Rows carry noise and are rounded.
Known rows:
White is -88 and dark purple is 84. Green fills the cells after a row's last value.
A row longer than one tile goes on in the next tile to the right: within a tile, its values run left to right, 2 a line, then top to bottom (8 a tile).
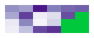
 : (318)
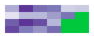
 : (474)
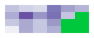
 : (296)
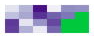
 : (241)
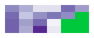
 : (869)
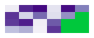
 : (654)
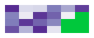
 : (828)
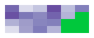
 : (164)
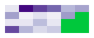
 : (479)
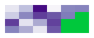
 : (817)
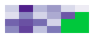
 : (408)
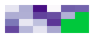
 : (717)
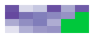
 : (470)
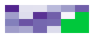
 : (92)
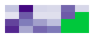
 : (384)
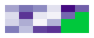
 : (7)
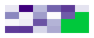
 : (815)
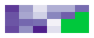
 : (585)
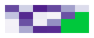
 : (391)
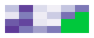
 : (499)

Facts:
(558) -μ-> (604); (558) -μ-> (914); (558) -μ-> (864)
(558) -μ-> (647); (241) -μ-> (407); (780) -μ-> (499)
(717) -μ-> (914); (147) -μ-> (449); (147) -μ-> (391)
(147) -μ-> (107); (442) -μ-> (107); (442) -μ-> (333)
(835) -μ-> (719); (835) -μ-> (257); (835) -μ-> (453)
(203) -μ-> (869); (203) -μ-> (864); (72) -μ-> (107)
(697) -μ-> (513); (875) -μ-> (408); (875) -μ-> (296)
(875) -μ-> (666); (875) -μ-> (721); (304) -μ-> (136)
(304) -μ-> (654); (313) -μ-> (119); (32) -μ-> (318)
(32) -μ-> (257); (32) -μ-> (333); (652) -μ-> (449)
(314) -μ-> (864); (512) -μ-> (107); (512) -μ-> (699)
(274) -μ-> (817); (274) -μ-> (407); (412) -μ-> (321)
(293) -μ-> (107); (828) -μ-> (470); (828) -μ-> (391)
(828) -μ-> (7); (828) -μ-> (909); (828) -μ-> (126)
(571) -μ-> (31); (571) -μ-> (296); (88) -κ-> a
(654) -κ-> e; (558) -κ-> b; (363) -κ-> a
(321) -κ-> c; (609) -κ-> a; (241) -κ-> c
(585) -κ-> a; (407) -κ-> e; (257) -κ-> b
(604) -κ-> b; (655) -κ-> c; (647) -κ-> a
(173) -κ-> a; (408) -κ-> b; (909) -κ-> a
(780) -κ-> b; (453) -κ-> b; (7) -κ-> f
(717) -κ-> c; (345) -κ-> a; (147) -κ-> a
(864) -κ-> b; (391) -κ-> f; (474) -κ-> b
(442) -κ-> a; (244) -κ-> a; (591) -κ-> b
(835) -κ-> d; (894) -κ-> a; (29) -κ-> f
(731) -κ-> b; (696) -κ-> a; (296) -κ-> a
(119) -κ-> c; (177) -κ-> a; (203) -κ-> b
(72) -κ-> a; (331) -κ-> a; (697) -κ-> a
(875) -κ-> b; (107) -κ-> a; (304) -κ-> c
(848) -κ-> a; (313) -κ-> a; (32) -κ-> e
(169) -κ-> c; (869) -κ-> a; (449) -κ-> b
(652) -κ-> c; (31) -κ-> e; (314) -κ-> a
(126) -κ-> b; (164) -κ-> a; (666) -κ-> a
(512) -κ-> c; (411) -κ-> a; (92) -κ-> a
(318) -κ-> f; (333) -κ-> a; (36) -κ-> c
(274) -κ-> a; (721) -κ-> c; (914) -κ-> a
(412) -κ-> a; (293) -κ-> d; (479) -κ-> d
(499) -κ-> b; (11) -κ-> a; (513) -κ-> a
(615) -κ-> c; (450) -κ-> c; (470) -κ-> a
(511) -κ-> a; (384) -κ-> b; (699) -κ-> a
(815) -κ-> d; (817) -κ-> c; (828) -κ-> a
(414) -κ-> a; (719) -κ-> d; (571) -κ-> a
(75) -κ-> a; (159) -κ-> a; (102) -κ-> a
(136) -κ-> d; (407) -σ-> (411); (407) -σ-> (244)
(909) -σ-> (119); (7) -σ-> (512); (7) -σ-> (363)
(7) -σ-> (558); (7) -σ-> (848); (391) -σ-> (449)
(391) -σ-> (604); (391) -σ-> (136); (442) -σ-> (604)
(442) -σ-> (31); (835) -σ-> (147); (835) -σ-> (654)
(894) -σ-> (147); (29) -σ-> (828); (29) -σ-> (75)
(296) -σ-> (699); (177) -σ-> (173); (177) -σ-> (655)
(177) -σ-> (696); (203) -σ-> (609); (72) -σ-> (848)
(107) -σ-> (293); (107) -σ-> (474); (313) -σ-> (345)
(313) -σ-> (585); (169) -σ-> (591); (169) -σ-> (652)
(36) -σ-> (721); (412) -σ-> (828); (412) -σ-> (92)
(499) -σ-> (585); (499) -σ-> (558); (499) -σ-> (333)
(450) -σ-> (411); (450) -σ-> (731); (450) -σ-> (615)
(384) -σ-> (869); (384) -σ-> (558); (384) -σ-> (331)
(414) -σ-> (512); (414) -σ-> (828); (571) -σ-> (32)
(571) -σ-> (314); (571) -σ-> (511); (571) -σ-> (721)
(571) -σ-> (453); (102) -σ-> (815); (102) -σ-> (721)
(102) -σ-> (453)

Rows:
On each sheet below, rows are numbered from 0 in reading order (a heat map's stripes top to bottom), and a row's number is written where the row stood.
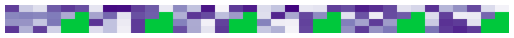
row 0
(72)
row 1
(407)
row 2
(321)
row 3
(450)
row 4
(731)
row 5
(449)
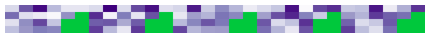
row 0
(136)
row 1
(32)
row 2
(203)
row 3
(304)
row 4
(652)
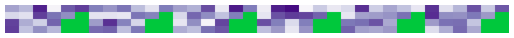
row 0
(512)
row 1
(780)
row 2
(29)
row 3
(119)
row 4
(864)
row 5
(699)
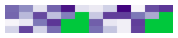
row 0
(102)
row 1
(169)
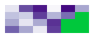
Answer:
(36)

